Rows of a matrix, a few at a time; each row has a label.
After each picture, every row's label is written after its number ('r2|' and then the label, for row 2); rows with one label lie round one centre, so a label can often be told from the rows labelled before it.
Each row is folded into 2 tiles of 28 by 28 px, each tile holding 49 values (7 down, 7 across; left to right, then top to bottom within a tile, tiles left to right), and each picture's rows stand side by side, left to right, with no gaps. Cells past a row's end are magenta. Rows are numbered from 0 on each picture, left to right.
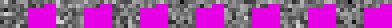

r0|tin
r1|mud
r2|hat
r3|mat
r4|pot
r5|hat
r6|mat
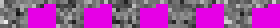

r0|mud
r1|mat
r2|mat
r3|mat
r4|mud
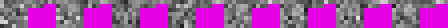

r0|mud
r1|pot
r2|mat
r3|hat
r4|pot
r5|pot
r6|pot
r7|pot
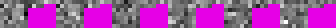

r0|pot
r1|pot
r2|mat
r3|mud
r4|tin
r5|mud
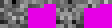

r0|mat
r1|mat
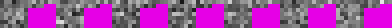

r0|mat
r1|mud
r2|tin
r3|tin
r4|tin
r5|mat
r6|pot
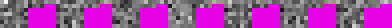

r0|tin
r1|hat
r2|mat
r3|pot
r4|tin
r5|hat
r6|hat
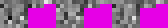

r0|pot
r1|pot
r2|pot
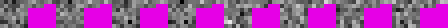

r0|mat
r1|mat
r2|mat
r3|mat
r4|mud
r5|pot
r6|hat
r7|hat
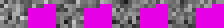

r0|pot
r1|hat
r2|mat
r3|mat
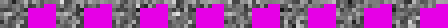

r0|tin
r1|tin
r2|tin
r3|tin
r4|tin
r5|hat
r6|mat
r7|hat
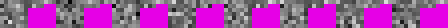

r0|pot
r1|mat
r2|pot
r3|tin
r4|pot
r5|pot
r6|hat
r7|hat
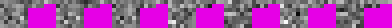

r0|pot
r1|pot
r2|pot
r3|mud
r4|tin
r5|mud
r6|tin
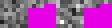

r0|mat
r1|mud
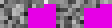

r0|pot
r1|hat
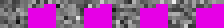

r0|mat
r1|pot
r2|hat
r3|tin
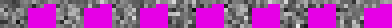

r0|mat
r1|pot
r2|pot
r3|tin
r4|pot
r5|tin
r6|hat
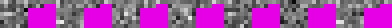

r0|tin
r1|mud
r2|pot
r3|pot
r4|tin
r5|mat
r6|mud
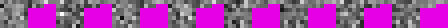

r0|pot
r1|tin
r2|pot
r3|pot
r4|hat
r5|hat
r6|tin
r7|hat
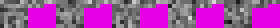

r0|hat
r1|mat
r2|hat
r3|pot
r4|mat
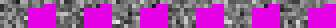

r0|hat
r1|tin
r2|mud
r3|hat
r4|mud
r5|hat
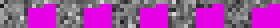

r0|pot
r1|pot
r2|hat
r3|tin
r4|mat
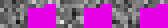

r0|mat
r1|mud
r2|mat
